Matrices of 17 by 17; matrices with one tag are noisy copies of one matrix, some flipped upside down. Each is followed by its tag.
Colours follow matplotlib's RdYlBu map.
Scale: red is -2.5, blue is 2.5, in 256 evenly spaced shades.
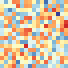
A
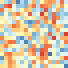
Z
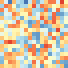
Z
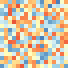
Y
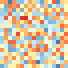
Y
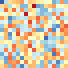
Y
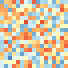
A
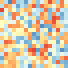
Z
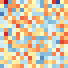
Y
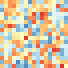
Z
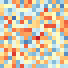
A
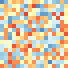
Y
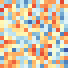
Z
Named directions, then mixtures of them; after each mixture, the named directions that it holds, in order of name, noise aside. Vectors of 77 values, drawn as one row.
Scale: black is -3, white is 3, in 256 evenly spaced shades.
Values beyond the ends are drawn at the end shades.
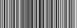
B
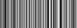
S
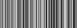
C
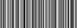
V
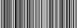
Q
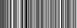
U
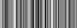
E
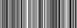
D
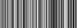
C, D, V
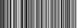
U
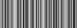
C, E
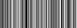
C, U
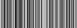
Q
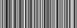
V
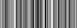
E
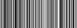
Q, S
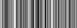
E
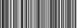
D, U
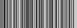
B, Q, U
